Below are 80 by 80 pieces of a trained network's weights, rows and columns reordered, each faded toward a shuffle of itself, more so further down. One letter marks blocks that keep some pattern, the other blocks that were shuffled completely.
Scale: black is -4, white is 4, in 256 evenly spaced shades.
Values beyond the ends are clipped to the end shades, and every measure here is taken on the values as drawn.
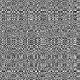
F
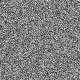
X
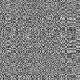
F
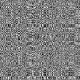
F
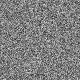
X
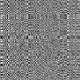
F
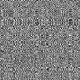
F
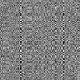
F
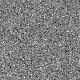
X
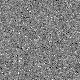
X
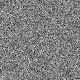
X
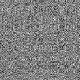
F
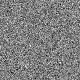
X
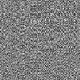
F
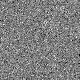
X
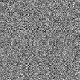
F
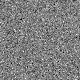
X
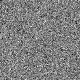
X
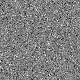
X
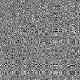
F
